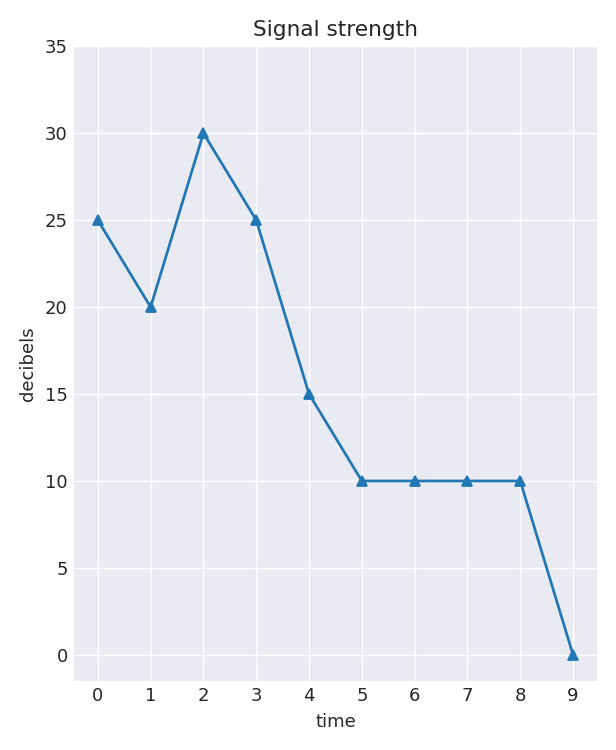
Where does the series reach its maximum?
2
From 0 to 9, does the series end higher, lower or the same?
lower
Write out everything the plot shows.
Title: Signal strength
x-axis: time, ticks 0 1 2 3 4 5 6 7 8 9
y-axis: decibels, ticks 0 5 10 15 20 25 30 35
Values:
25 20 30 25 15 10 10 10 10 0
